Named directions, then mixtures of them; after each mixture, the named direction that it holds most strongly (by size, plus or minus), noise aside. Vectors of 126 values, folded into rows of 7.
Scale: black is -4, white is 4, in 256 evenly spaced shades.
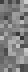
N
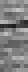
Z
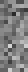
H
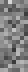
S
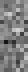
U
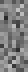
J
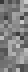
N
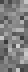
N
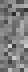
H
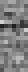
Z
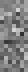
U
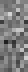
U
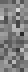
J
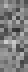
U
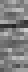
Z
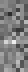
U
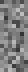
J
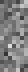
N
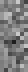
N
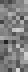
U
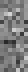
U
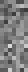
H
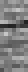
Z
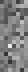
H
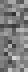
H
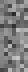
H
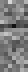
Z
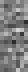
U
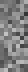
N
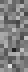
J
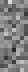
S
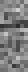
Z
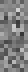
J
